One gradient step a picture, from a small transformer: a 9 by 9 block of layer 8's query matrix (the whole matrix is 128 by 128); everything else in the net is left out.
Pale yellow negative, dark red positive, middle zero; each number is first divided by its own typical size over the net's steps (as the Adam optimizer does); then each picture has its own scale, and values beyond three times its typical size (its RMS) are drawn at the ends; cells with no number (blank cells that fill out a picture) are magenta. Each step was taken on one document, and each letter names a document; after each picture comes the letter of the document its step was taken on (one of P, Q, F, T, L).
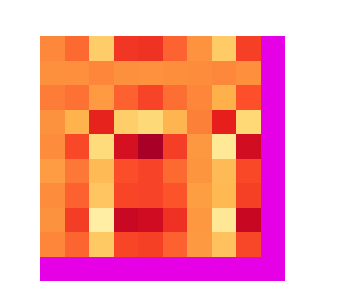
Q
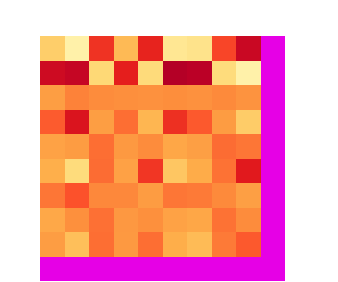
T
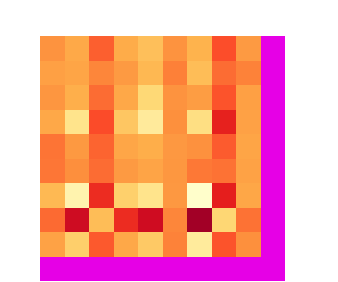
Q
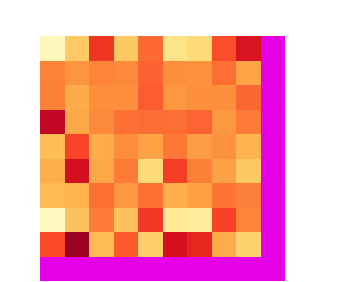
T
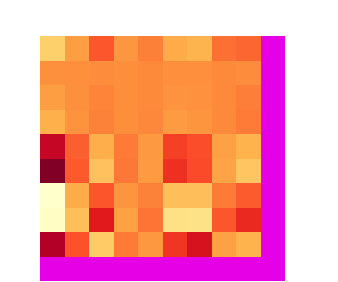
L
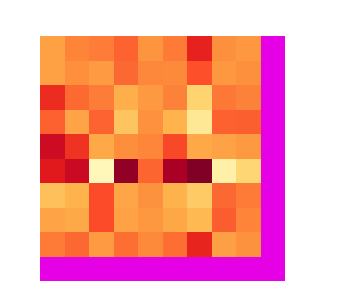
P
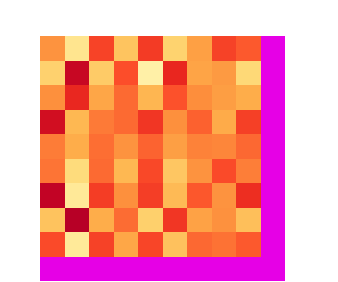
T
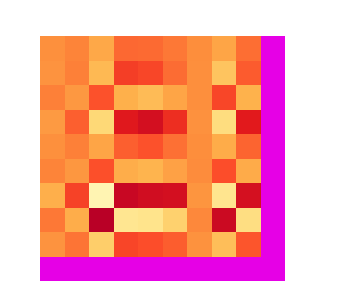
Q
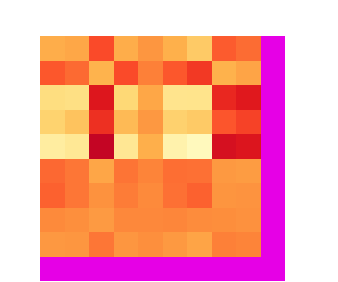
P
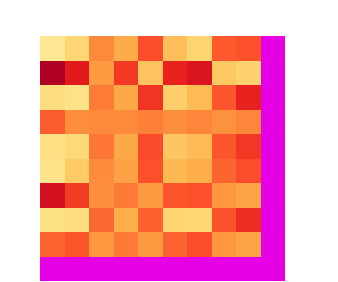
T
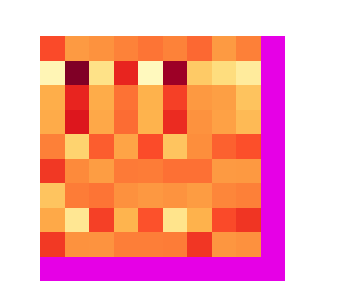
T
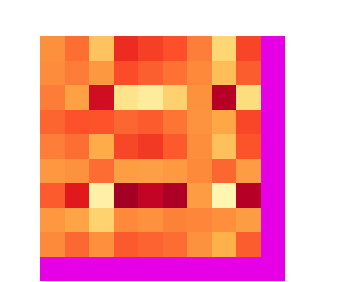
Q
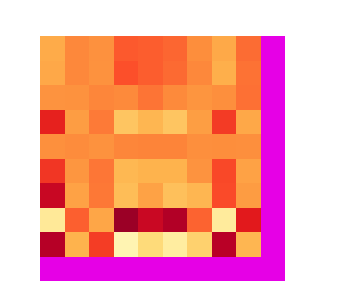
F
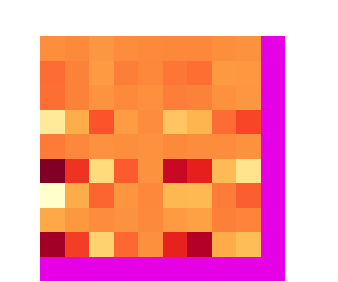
L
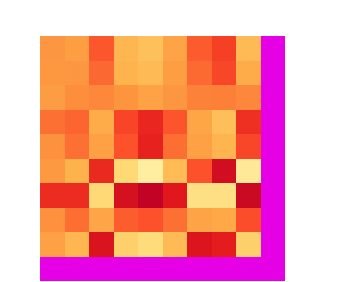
Q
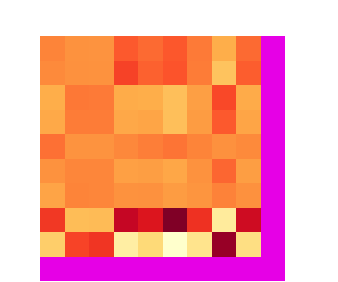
F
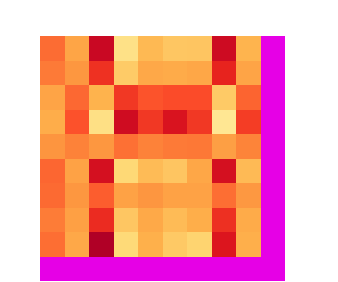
P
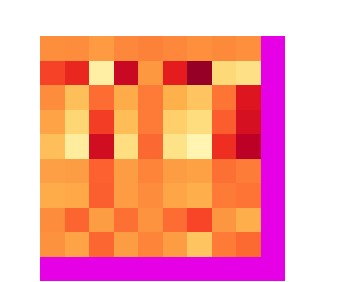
P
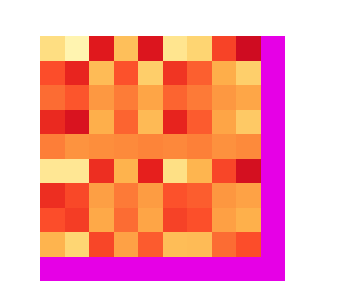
T
